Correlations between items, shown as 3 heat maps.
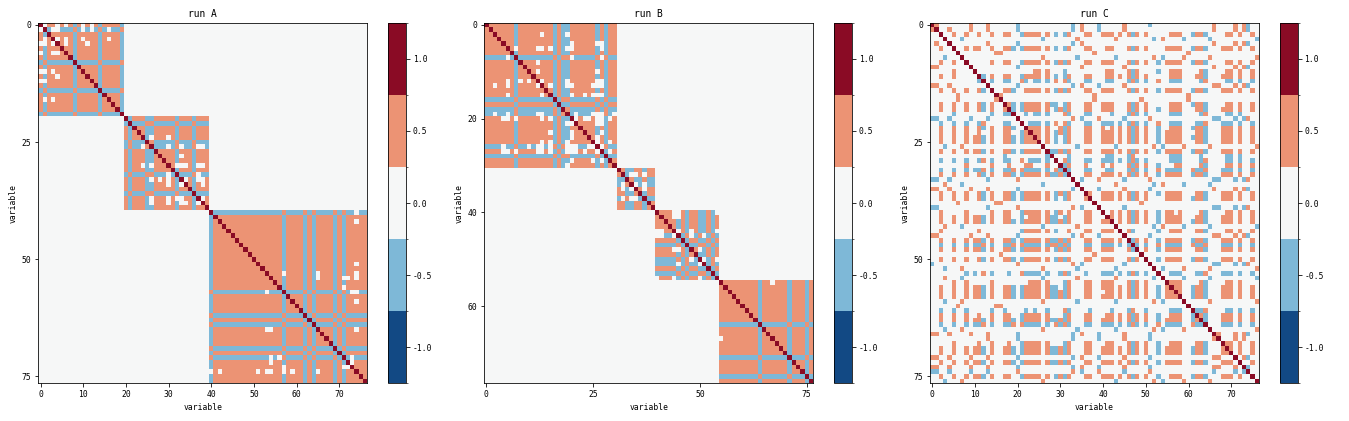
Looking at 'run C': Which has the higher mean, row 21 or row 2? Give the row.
2
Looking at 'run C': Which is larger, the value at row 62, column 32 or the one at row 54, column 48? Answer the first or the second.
the first
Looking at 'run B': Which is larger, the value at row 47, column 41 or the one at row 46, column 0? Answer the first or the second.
the second
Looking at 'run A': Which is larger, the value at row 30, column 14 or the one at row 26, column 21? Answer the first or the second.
the second
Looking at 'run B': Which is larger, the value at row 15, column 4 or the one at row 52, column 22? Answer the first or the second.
the first
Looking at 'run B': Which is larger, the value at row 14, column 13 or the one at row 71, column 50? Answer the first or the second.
the first
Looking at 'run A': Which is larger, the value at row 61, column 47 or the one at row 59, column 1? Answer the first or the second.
the first
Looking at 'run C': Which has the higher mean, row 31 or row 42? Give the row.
42
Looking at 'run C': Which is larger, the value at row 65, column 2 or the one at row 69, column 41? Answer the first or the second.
the second
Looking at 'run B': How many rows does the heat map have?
77
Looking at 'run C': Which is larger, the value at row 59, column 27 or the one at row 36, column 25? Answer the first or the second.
the second
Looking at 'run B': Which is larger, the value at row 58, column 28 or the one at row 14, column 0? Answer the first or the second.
the second
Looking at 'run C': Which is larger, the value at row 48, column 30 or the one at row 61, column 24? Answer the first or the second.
the first
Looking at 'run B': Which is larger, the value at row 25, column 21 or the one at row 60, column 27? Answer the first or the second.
the first
